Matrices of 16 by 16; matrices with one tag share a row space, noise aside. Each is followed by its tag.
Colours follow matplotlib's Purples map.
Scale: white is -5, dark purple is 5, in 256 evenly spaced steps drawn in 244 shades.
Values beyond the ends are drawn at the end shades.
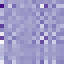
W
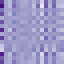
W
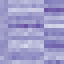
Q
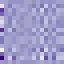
W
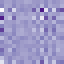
W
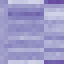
Q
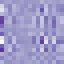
W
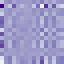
W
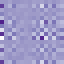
W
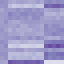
Q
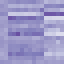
Q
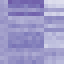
Q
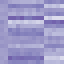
Q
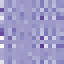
W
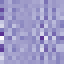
W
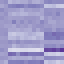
Q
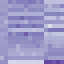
Q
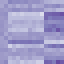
Q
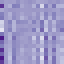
W
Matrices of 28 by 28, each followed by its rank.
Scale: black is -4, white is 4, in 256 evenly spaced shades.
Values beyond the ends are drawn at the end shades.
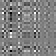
two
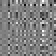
two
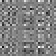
three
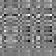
two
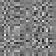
three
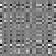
two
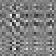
two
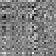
three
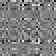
three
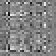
three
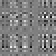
two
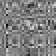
three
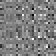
three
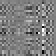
two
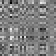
two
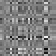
two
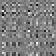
three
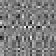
three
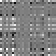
two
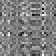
three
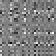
three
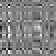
two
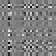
two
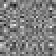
three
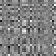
three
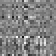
three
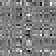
three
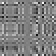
two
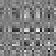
two
